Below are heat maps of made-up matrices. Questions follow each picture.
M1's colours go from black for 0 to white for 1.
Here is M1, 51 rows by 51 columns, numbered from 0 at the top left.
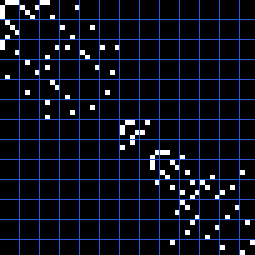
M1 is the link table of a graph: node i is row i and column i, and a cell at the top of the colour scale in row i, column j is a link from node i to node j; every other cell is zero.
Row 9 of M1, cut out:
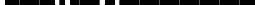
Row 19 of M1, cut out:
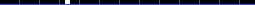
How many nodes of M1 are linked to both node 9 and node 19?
1
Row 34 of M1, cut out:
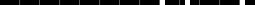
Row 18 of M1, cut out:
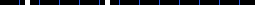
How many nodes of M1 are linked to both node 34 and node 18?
0
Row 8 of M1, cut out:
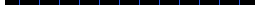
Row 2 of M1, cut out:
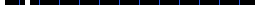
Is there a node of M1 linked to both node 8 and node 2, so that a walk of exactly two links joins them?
yes
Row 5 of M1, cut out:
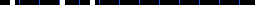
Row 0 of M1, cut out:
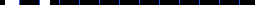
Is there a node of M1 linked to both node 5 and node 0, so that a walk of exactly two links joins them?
yes
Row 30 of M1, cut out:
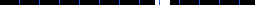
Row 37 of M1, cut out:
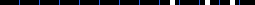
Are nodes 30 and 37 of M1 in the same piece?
yes
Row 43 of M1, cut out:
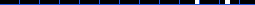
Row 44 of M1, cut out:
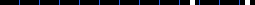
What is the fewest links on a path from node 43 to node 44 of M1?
3
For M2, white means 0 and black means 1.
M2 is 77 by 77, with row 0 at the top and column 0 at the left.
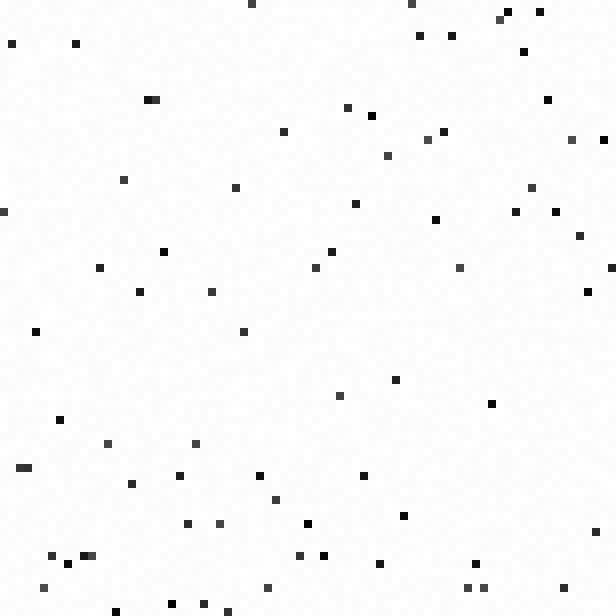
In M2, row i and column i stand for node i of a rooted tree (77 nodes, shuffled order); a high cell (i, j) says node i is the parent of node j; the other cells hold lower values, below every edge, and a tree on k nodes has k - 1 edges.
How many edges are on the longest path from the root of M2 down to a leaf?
7
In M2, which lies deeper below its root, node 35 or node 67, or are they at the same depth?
the same depth
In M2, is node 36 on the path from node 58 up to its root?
yes
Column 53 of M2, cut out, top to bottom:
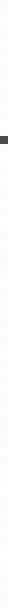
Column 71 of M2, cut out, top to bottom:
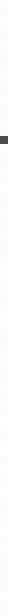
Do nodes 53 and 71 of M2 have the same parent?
yes
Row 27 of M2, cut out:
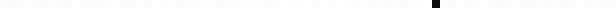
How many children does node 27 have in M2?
1
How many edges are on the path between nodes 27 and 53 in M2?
7
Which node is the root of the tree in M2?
36
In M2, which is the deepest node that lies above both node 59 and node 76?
73
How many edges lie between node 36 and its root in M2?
0
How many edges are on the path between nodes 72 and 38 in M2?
4
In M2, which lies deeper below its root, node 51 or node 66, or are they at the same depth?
node 66
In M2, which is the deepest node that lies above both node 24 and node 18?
73
